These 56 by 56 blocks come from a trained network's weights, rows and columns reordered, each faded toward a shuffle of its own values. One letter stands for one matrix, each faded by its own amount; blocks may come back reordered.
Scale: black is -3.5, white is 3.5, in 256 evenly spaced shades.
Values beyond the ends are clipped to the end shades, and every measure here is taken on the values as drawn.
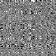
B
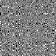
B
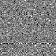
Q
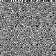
Q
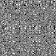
B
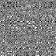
B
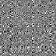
B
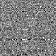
Q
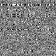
Q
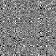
B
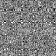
Q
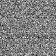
Q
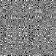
B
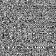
Q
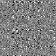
B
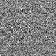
Q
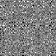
B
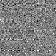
Q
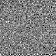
Q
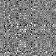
B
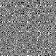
B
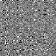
B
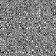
B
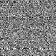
Q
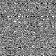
Q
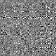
B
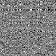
Q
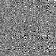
B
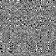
B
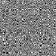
B
